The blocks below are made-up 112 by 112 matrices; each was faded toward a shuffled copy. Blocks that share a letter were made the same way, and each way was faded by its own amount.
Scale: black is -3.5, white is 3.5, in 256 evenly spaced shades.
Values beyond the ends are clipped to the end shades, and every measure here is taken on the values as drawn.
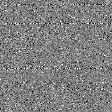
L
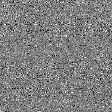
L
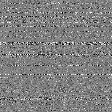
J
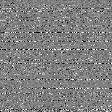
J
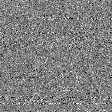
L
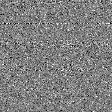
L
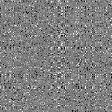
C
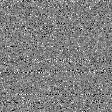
L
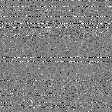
J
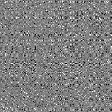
C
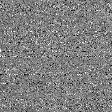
L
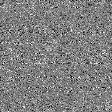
L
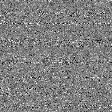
L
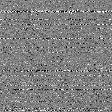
J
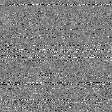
J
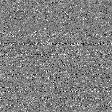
L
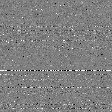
J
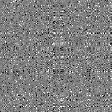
C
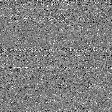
L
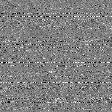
J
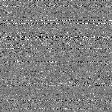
J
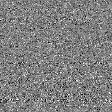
L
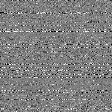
J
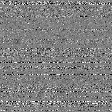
J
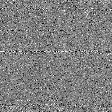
L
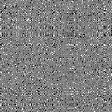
C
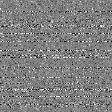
J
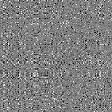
C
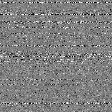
J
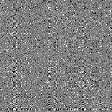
C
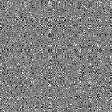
C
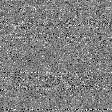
L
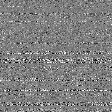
J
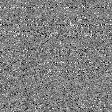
L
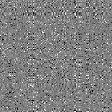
C
